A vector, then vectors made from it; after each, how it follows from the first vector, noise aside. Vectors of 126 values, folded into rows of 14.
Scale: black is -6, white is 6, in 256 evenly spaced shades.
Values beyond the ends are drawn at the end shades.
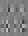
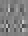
negated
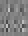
negated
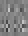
negated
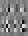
scaled up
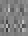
negated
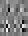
scaled up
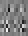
scaled up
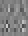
negated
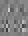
negated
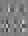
negated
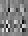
scaled up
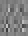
negated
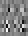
scaled up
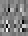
scaled up
